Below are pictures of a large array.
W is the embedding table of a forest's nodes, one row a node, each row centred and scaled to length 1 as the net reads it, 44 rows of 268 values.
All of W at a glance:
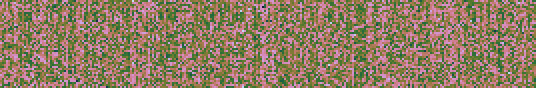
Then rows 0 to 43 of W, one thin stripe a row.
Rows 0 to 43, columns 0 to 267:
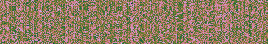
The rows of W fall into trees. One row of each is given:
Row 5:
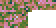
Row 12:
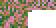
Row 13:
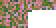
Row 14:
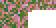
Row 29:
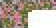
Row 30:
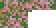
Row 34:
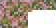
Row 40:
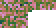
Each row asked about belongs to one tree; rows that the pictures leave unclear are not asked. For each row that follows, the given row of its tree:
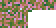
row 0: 13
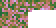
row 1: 30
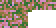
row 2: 5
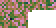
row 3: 34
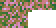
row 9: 30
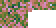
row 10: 30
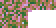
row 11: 14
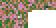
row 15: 29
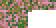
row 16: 5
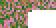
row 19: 12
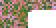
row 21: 29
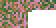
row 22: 13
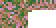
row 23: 14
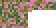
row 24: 30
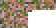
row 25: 40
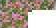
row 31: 13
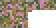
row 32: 40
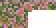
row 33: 30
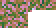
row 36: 34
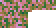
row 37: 29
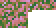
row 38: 34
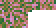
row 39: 40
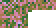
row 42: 29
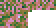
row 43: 12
